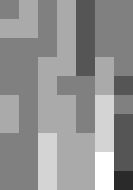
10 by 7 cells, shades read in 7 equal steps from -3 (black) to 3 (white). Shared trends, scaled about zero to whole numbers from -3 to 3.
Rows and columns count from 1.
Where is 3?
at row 9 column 6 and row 10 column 6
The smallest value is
-2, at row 10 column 7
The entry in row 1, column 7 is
0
